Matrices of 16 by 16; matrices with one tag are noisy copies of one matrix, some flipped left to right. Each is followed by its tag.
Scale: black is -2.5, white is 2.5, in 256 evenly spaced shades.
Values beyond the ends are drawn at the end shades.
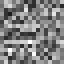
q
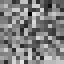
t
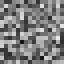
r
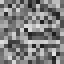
q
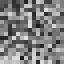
t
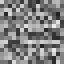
q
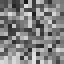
t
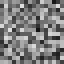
r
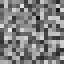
r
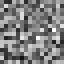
r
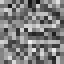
q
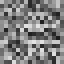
q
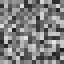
r
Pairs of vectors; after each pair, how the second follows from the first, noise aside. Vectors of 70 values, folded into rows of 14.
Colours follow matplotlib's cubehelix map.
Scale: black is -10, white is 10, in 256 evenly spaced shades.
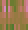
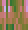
scaled up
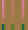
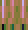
scaled up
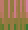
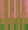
copied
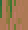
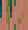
scaled up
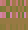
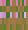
scaled up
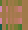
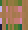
scaled up
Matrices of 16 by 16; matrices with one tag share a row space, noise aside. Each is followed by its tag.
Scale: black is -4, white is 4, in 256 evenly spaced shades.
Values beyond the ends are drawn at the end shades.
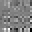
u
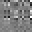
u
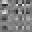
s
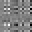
u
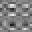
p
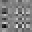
s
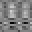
p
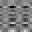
p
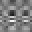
p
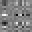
s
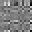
u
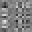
s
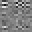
s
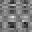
p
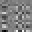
s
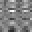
p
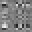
s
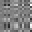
u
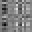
s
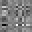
s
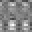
p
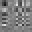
s
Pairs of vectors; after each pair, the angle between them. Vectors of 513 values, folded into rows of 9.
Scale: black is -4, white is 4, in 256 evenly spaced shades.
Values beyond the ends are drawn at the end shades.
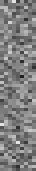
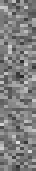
nearly parallel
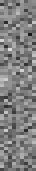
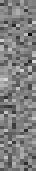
nearly parallel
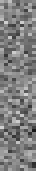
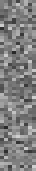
partly opposed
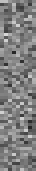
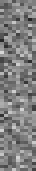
orthogonal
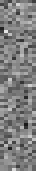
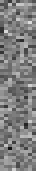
nearly parallel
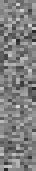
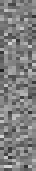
partly aligned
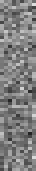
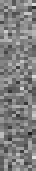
nearly parallel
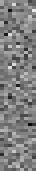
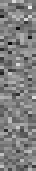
orthogonal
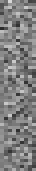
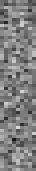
partly aligned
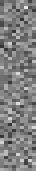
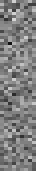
partly opposed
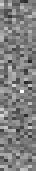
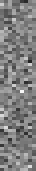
nearly parallel
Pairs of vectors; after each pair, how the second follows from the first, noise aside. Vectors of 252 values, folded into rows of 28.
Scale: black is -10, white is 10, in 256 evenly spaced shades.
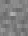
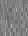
shuffled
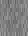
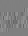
partly zeroed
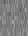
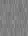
shrunk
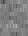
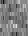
scaled up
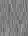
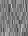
scaled up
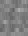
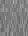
shuffled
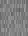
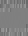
partly zeroed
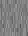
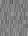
shuffled
